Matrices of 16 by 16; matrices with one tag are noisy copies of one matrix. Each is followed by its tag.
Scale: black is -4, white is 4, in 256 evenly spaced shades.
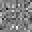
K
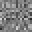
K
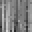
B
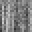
B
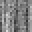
B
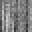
B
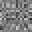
K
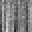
B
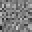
K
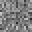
K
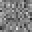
K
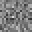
K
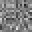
K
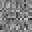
K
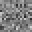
K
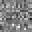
K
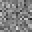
K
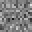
K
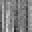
B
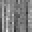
B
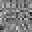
K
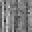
B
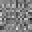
K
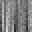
B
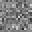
K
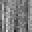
B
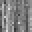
B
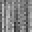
B
